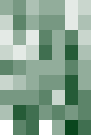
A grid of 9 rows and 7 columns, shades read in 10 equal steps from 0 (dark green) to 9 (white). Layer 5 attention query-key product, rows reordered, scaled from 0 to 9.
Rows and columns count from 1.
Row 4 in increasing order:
1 2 5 6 7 7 8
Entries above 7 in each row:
1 1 2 1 0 0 0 0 2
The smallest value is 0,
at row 9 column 6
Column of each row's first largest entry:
6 6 1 2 3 1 5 1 1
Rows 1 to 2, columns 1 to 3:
5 4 6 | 7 3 5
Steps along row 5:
up up same same down up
